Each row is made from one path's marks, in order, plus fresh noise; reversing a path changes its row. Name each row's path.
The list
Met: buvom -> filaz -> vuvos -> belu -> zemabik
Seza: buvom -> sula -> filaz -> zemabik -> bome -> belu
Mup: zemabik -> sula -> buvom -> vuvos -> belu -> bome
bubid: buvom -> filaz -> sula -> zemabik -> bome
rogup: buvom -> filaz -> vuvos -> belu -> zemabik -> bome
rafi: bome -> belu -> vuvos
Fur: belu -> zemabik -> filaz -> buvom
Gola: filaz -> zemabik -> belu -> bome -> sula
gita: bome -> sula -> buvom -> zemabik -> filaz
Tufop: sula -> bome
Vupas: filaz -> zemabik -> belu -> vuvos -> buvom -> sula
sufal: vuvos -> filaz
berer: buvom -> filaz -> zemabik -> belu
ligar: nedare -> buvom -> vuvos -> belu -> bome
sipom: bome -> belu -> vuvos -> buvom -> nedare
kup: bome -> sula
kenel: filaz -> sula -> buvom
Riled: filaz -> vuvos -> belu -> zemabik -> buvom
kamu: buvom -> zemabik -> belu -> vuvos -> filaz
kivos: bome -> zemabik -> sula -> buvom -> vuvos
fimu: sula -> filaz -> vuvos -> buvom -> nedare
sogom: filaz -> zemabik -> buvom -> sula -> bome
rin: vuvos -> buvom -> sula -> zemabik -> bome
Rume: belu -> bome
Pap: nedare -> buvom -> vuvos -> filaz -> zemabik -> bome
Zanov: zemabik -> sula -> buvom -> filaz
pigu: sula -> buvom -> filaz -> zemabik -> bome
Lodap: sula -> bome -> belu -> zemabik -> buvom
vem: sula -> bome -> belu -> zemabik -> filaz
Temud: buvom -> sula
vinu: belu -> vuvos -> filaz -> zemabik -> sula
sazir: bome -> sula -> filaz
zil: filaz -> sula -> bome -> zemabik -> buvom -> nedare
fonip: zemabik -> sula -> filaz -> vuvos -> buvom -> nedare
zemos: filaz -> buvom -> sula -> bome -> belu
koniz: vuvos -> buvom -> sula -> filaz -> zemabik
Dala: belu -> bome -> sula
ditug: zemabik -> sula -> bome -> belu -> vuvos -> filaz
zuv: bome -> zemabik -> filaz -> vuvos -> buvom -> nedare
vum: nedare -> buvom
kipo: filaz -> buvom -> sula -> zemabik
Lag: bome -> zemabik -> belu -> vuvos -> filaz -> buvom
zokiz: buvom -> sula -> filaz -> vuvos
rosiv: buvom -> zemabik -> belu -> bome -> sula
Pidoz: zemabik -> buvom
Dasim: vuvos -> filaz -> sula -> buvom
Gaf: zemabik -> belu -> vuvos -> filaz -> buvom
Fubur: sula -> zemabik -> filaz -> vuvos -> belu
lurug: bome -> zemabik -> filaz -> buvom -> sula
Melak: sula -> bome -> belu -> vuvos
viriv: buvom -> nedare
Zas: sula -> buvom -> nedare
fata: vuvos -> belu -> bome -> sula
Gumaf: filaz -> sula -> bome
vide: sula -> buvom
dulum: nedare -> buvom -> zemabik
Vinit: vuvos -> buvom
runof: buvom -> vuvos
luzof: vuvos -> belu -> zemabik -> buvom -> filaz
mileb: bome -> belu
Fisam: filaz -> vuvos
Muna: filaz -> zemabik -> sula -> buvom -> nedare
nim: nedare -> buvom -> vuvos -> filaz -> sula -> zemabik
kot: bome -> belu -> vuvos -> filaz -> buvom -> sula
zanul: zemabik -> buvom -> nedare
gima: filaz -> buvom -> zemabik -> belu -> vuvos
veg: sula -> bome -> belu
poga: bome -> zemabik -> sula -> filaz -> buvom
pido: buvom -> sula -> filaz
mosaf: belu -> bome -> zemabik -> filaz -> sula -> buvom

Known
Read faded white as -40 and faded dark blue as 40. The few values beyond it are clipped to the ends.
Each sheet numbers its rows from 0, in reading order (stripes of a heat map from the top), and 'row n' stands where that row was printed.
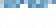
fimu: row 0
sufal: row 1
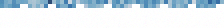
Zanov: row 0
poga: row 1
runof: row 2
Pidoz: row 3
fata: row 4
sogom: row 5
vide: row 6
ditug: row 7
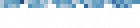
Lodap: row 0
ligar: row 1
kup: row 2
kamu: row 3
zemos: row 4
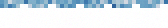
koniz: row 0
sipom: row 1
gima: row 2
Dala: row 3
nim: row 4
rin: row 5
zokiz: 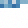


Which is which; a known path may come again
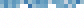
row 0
sogom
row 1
rosiv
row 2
Fur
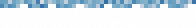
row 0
sufal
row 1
runof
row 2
luzof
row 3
zuv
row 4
rafi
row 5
sipom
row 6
rin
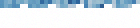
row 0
Zanov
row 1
ditug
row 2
Gaf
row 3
gita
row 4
kenel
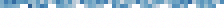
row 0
Gola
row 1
pido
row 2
Rume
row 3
Pidoz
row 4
koniz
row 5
Vinit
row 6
fonip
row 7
pigu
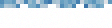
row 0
kup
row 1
Dasim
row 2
fimu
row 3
Temud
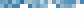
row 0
Melak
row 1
Pap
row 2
rogup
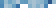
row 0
sazir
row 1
poga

